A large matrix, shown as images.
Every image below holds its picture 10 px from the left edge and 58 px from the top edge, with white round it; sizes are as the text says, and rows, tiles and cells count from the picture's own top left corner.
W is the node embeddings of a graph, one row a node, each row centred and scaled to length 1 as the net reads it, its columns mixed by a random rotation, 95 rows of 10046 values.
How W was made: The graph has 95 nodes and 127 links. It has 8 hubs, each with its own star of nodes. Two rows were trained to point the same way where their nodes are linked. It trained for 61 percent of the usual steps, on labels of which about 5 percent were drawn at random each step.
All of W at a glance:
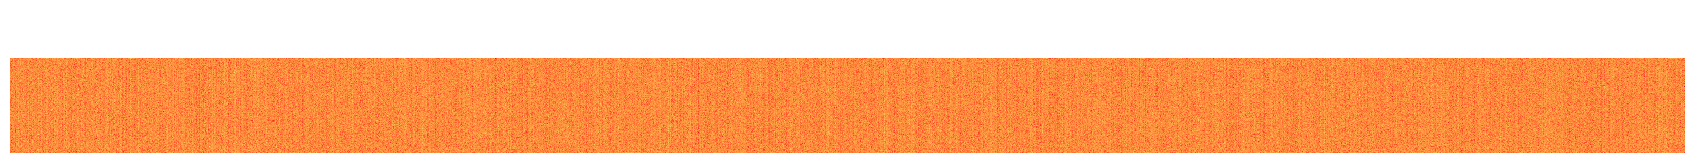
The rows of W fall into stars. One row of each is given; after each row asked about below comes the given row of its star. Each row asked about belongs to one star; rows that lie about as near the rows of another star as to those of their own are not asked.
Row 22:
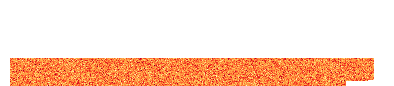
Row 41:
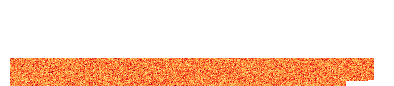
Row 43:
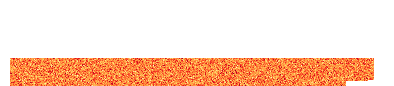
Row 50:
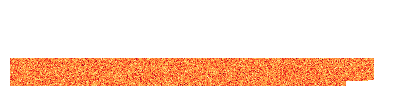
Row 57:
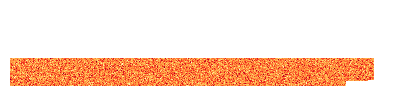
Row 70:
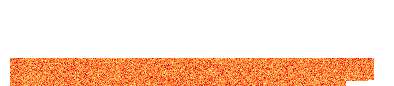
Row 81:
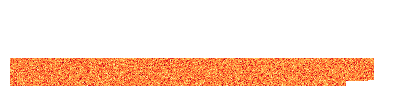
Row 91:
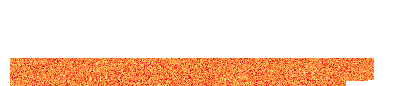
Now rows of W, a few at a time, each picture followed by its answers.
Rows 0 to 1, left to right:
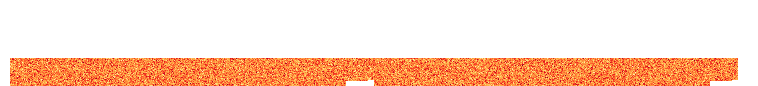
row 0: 91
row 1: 22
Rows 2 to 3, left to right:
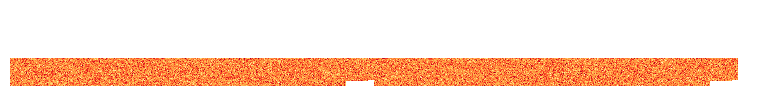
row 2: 22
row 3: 70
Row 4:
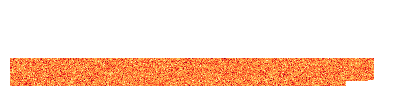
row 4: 57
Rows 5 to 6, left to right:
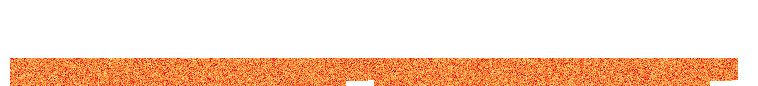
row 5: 81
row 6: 57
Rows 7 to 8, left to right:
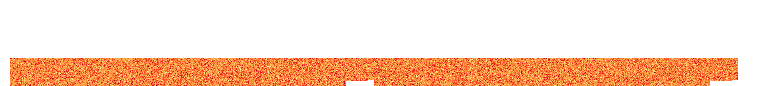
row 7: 22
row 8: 41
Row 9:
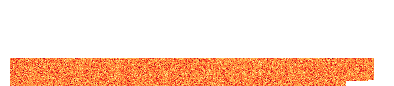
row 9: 70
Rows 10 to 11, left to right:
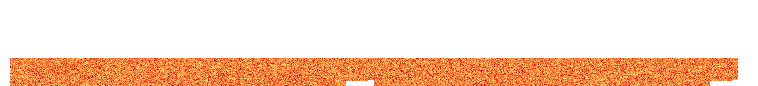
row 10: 50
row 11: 81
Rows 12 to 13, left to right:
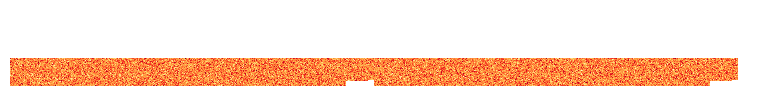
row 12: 22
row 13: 43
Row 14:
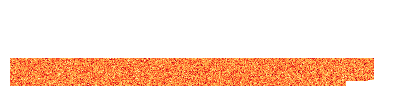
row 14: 22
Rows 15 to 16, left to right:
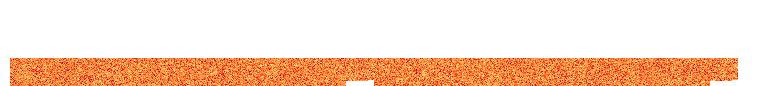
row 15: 50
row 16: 22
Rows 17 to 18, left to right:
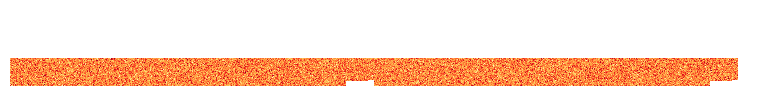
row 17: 22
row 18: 22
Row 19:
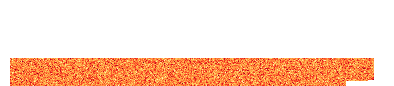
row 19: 57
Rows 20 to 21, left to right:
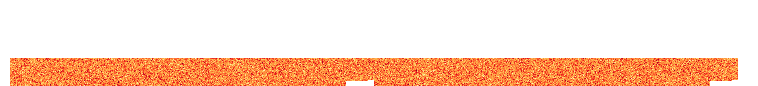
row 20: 91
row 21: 22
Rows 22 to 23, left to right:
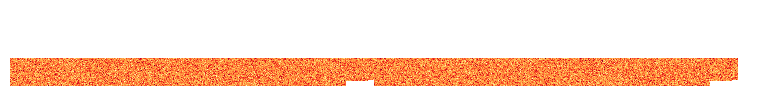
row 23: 57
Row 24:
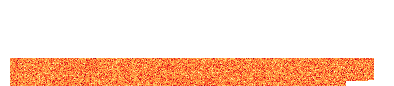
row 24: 70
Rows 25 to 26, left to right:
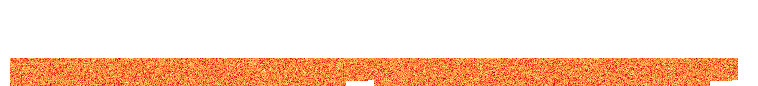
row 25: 91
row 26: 70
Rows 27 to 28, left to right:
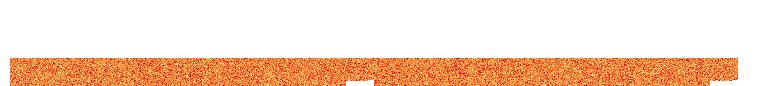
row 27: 22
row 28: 41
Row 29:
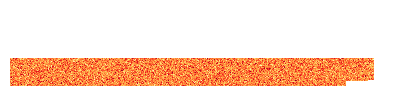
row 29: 50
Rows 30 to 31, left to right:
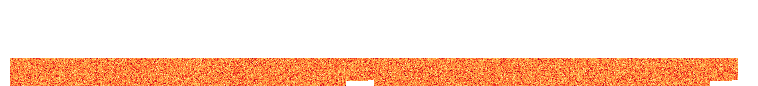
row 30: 41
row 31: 43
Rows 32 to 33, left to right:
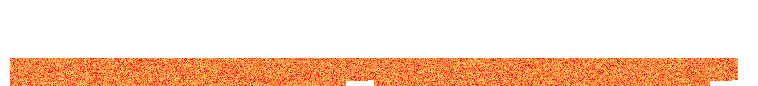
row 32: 41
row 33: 81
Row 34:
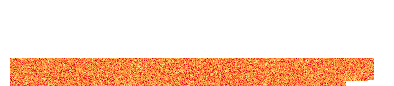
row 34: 50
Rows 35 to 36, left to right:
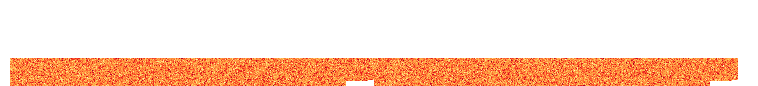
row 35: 43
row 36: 91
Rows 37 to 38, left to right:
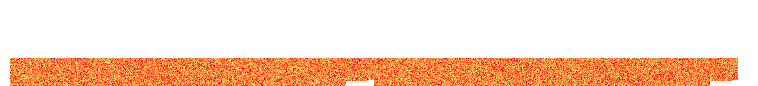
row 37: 70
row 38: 41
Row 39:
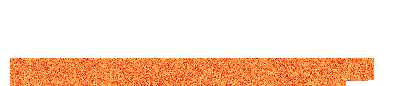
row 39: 70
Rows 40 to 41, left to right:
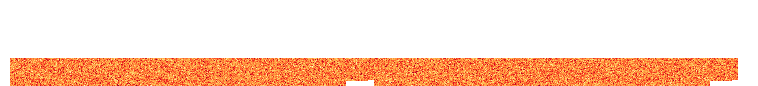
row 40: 91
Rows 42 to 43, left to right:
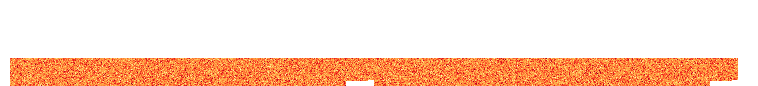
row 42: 70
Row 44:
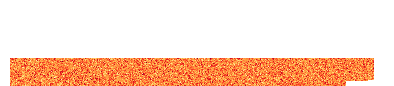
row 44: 91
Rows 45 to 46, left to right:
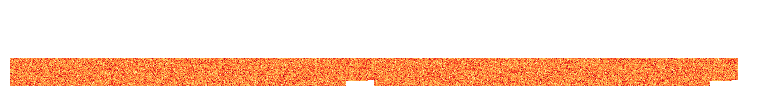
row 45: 57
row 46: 57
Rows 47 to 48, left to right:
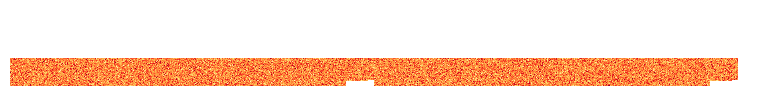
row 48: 41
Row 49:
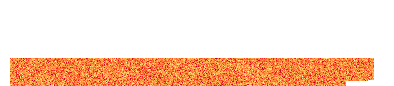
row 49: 91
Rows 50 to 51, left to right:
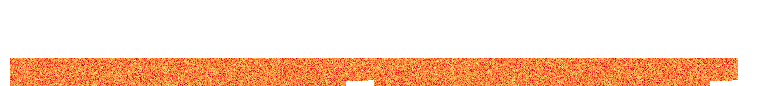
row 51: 43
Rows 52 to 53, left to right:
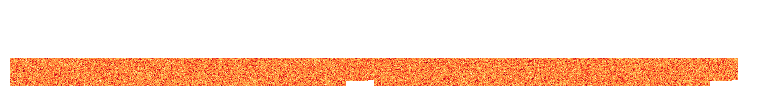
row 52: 57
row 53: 50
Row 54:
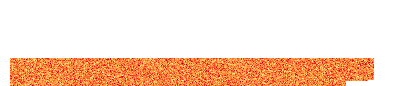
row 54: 91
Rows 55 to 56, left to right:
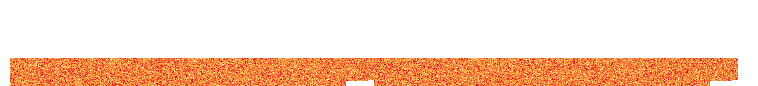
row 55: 81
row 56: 81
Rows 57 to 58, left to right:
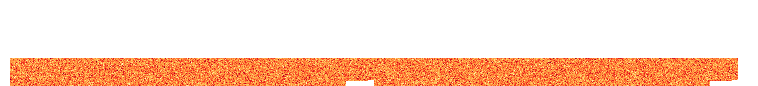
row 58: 22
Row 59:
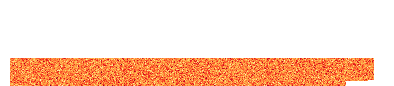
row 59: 91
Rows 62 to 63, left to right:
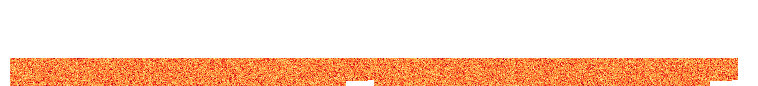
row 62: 43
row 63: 43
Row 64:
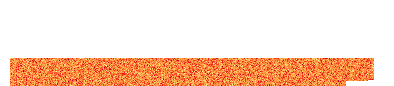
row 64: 57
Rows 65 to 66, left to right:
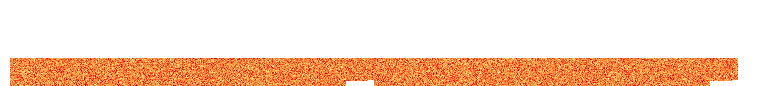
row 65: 91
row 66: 57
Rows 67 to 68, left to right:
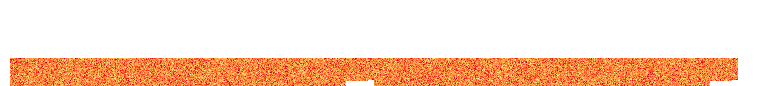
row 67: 70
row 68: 57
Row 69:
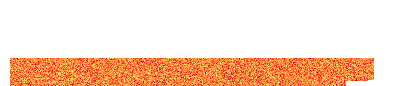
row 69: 22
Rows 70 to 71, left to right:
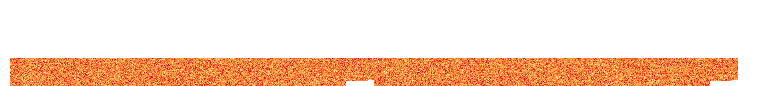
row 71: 91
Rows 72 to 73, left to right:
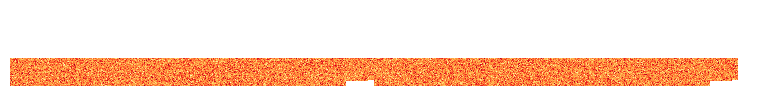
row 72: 70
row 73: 81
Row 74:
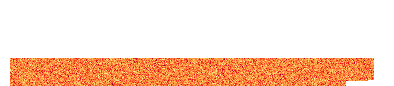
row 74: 81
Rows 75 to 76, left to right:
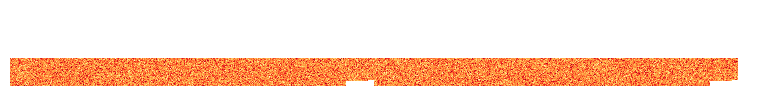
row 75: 50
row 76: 91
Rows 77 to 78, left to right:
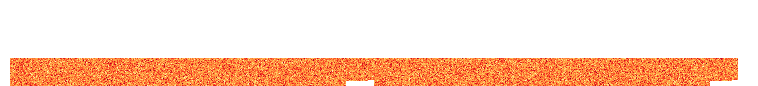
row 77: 57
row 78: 43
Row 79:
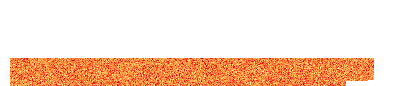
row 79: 91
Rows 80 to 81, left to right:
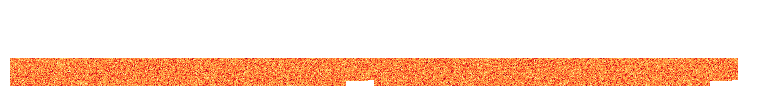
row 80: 41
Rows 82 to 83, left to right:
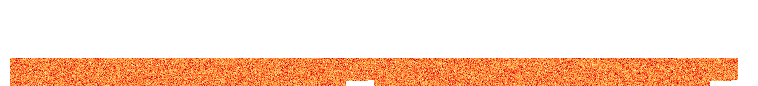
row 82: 70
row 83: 91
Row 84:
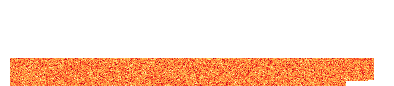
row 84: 70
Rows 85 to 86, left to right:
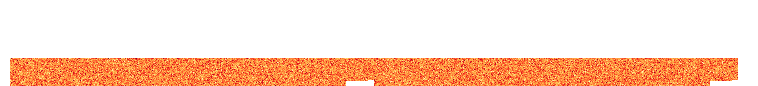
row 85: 81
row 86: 41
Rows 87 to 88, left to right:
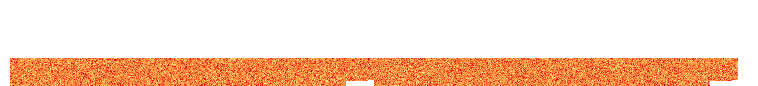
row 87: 70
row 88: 22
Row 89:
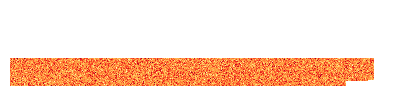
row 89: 22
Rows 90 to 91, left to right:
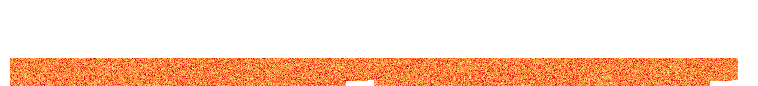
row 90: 50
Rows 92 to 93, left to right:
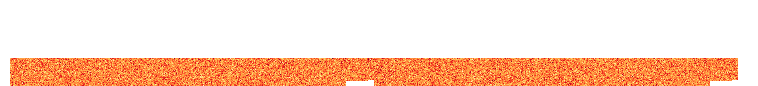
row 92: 70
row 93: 70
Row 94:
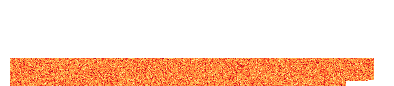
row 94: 43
